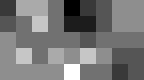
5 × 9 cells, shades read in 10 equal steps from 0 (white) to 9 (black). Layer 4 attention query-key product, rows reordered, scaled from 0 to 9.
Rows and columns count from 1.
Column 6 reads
7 8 6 2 5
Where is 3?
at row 1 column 2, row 1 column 3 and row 4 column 4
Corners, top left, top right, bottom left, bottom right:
7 4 4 6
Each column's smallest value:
4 2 2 3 0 2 4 4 4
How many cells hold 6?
7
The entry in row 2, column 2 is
5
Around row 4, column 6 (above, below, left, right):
6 5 4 4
